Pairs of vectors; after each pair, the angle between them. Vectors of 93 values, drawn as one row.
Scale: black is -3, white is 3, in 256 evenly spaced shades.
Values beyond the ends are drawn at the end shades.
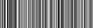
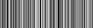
partly aligned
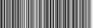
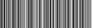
nearly parallel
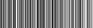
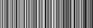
nearly opposite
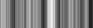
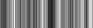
nearly opposite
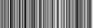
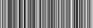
partly aligned
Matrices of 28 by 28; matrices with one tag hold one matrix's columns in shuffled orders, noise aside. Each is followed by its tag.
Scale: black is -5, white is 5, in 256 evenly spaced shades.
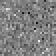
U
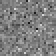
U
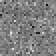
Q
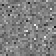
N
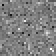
Q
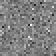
N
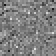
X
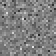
X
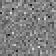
X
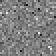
X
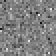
U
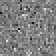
U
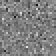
X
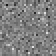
X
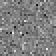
Q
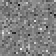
Q
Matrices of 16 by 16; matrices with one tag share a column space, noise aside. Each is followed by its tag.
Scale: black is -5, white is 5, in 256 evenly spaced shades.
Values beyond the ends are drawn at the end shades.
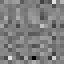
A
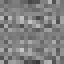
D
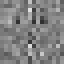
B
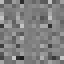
A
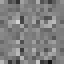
D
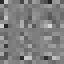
A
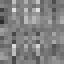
B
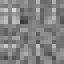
B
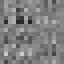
B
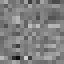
A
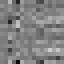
D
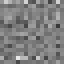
A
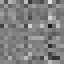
A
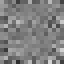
D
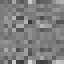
D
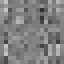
B
